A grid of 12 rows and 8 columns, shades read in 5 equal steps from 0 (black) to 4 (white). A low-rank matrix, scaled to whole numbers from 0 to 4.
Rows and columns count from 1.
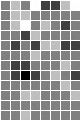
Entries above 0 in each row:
8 8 8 8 8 8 8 7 8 8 8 8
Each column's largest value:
2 3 4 4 3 3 3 4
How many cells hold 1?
13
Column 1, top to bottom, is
2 2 2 2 2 2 2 2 2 2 2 2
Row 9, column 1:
2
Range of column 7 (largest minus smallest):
2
